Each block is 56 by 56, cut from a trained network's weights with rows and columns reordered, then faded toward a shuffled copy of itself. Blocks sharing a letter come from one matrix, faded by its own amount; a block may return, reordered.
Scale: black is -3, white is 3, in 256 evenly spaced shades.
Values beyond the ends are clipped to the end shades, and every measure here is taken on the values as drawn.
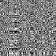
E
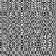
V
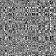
E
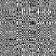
V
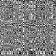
E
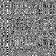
E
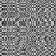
V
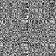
E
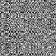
E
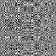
V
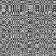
V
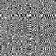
E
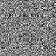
E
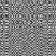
V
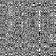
E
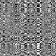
V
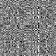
E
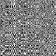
E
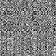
E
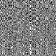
E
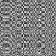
V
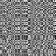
V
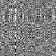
E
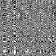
E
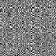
E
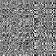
V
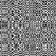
V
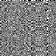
E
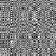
V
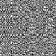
E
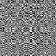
V
